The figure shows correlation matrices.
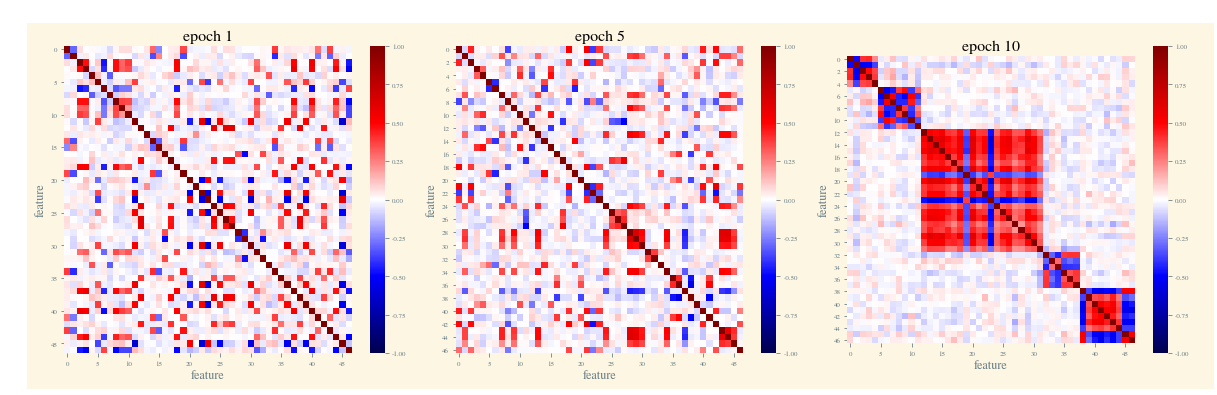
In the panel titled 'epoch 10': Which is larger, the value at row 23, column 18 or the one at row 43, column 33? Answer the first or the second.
the second
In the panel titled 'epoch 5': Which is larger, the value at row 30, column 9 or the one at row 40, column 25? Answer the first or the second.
the first
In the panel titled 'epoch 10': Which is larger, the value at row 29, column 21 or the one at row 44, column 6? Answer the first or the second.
the first
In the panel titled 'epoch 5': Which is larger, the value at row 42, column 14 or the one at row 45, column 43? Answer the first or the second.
the second
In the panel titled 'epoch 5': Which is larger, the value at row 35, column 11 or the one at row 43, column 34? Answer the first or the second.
the second
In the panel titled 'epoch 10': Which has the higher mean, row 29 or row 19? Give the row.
29
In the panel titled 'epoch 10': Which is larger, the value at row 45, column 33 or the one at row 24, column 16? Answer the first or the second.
the second
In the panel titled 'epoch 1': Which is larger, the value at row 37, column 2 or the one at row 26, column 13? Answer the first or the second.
the first
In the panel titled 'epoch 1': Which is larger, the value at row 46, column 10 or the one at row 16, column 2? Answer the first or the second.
the second
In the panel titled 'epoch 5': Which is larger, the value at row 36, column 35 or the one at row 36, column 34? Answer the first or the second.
the first
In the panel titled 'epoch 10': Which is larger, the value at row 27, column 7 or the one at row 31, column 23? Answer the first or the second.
the first
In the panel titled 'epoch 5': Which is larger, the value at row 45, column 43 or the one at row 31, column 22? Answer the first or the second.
the first
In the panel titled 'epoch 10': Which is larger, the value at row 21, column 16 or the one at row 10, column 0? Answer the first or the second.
the first
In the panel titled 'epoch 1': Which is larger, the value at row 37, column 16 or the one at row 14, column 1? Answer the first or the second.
the first
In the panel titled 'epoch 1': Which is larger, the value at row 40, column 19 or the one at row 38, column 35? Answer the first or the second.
the second
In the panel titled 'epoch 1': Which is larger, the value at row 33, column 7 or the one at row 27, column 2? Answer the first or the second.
the second
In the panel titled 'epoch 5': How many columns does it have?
47
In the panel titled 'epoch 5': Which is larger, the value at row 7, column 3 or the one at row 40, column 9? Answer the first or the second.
the first
